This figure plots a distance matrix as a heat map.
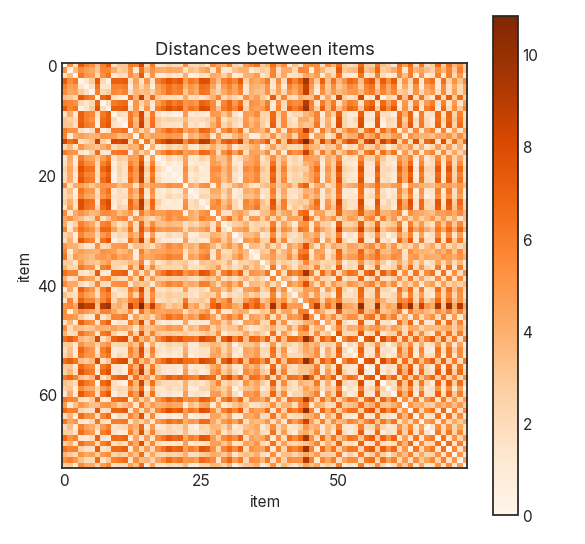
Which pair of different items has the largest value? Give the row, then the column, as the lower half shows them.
44, 14
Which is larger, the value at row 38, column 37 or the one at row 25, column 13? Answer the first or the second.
the first
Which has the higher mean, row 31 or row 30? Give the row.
30
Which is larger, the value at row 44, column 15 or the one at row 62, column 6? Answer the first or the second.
the first
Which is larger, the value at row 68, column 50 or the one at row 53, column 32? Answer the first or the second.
the first
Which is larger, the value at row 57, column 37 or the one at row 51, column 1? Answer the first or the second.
the first
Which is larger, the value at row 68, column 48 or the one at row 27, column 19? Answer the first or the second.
the second
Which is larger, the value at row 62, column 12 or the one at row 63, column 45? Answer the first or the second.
the second
